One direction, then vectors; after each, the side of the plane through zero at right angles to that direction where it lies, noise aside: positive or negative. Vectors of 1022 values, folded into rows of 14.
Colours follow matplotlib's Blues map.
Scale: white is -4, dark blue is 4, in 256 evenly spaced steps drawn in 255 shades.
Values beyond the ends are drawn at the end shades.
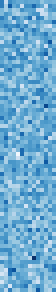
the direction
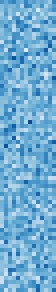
positive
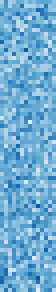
negative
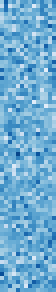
negative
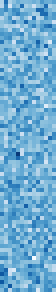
negative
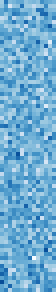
negative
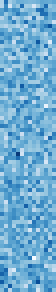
negative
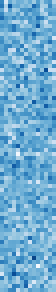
positive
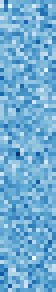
negative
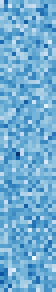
negative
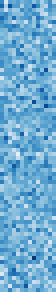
positive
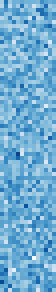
negative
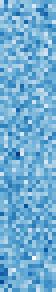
negative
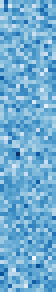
negative
